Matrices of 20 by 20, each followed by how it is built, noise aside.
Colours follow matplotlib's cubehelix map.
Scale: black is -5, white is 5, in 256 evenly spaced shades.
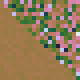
upper triangular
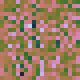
low rank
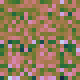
low rank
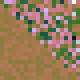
upper triangular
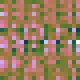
low rank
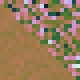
upper triangular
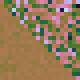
upper triangular
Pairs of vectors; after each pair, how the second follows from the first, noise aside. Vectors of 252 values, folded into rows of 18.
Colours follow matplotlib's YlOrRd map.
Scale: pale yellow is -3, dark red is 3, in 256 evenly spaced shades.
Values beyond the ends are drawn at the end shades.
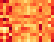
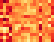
copied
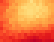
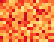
shuffled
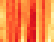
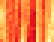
copied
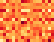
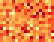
shuffled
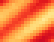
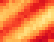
copied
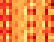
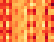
copied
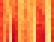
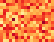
shuffled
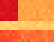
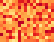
shuffled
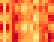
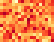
shuffled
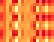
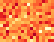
shuffled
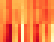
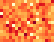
shuffled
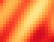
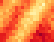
copied
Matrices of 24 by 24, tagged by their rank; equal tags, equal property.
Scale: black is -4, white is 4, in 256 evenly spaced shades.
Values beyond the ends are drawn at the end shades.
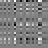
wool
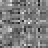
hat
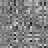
hat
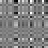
wool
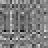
hat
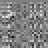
hat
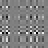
wool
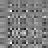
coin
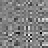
hat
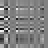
wool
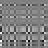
wool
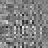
hat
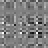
coin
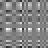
wool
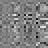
hat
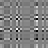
wool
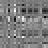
coin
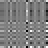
wool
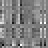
coin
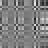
wool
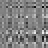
coin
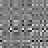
coin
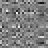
hat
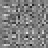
hat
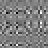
coin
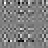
coin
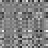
coin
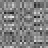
coin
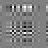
wool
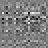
hat
